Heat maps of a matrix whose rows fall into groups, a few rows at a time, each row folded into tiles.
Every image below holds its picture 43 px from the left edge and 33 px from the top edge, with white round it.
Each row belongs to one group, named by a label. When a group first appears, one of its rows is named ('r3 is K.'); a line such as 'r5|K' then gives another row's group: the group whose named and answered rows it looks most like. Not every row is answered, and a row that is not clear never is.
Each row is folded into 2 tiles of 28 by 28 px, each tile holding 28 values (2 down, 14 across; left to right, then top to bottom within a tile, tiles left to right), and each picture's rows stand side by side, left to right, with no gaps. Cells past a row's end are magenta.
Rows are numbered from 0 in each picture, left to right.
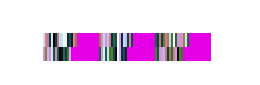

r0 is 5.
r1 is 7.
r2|7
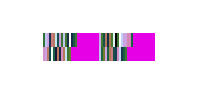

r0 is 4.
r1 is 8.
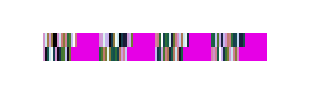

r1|5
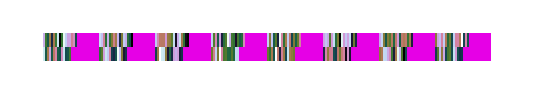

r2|7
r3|5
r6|7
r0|8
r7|7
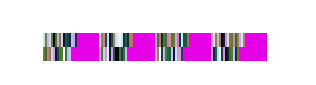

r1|5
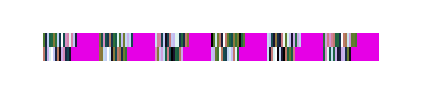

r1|7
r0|7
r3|4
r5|7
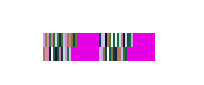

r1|4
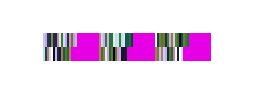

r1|7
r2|5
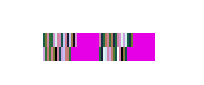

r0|4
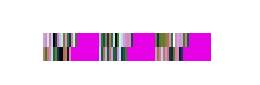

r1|8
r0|5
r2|7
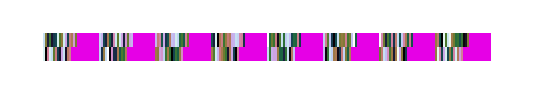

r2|5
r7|4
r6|7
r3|7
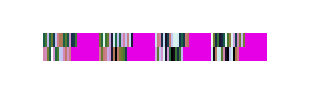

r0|4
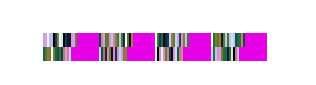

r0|5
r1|4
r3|5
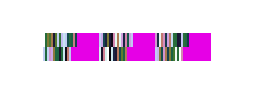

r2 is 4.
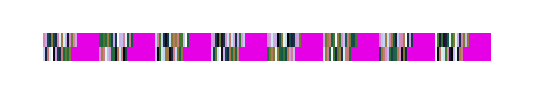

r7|8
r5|4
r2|8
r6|7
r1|7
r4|5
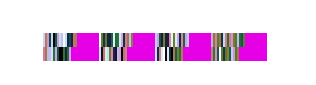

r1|8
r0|5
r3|4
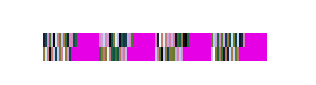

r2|4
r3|4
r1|5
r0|4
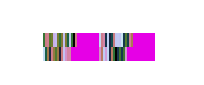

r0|4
